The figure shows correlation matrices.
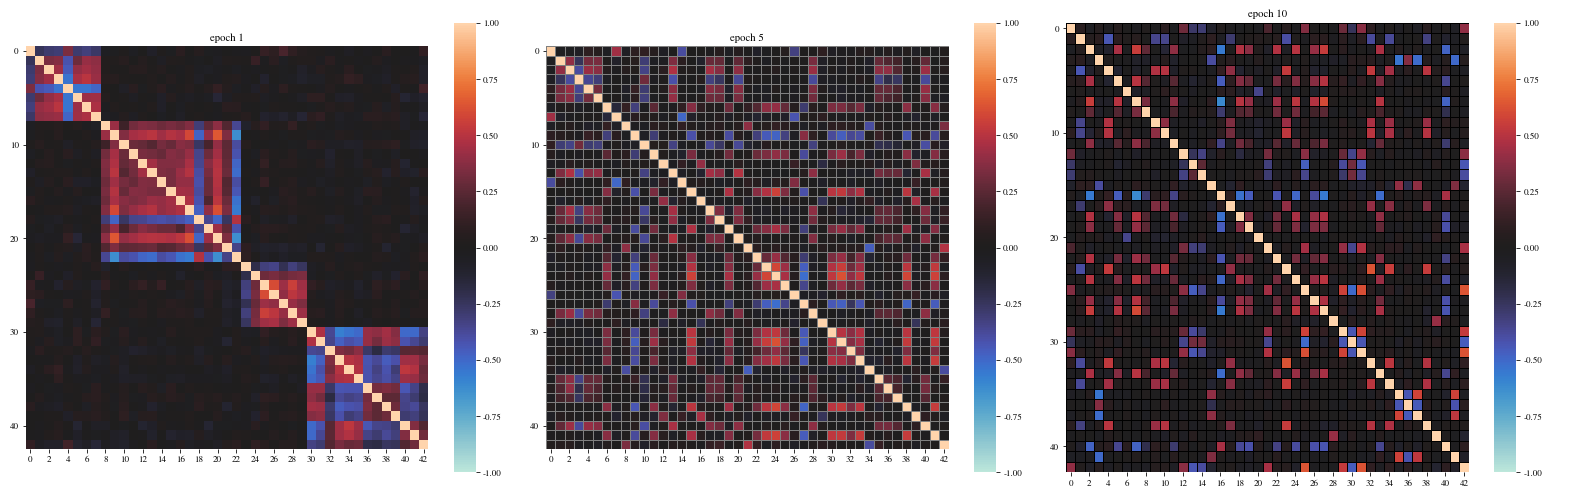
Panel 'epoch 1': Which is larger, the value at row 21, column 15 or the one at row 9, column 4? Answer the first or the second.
the first
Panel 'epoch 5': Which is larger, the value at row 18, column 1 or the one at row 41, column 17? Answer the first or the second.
the first
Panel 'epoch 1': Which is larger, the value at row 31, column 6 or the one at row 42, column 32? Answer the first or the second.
the second
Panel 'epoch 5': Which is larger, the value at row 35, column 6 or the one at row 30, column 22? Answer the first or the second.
the second
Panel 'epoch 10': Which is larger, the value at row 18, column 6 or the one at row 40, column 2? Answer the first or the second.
the first
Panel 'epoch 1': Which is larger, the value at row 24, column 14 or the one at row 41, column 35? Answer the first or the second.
the second
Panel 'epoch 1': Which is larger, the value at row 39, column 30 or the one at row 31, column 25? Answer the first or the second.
the first
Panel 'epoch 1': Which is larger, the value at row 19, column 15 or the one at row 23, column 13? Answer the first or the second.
the first
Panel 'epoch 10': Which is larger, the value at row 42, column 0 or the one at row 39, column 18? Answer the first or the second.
the first
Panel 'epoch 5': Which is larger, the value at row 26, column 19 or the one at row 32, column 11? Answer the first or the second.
the second
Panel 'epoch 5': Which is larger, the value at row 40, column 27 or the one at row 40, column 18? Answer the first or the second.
the second
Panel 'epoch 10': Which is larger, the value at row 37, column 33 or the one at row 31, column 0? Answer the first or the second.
the second
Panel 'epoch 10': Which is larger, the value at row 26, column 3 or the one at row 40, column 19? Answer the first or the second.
the first
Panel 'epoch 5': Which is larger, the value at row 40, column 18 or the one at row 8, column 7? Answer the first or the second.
the first
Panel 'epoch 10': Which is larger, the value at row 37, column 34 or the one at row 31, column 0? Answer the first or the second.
the second
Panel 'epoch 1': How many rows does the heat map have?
43
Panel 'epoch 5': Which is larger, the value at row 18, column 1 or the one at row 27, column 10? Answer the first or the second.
the first
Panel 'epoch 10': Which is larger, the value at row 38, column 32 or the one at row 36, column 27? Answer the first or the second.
the first
